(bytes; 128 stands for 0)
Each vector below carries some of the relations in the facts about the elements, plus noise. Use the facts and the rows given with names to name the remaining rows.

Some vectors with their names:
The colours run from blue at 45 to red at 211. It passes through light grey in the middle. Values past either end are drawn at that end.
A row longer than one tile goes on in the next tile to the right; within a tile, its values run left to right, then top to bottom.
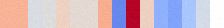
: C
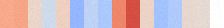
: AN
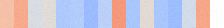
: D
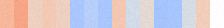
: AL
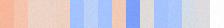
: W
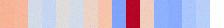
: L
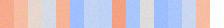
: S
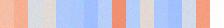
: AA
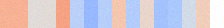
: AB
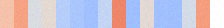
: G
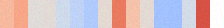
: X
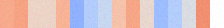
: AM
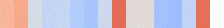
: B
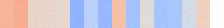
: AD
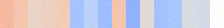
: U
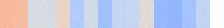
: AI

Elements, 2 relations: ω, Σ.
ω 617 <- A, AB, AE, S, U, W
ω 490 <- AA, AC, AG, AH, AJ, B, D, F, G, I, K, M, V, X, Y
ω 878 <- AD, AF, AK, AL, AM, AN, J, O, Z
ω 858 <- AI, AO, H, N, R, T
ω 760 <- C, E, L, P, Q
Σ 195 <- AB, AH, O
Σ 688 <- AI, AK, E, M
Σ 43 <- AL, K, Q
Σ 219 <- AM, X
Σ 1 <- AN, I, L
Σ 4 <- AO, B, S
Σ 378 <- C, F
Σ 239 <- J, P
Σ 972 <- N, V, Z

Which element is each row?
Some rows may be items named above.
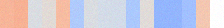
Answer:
N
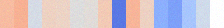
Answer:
Q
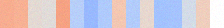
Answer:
AB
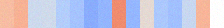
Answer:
M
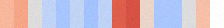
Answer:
I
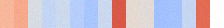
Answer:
B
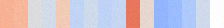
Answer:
AO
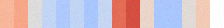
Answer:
I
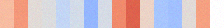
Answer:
F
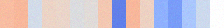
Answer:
Q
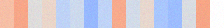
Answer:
K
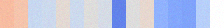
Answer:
E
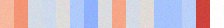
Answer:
AH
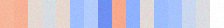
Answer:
AK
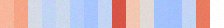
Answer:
B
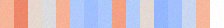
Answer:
O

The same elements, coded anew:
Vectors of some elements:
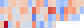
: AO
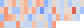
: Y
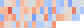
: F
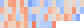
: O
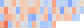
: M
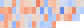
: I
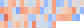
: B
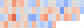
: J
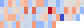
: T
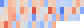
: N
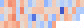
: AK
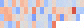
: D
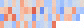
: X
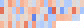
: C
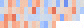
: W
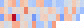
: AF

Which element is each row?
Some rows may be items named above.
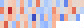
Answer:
AB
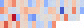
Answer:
Z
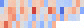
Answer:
N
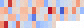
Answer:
AI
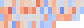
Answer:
I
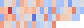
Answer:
F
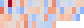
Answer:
E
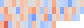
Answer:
M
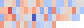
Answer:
F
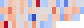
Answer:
S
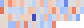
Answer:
Q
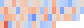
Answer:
M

